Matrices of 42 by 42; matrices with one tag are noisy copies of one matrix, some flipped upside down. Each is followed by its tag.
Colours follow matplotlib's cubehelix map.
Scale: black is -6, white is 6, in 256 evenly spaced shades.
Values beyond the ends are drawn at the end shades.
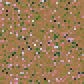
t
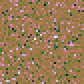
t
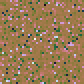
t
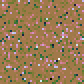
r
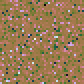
t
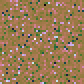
t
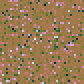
t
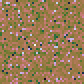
t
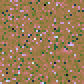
t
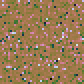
r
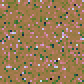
r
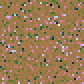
r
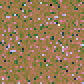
r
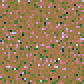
r
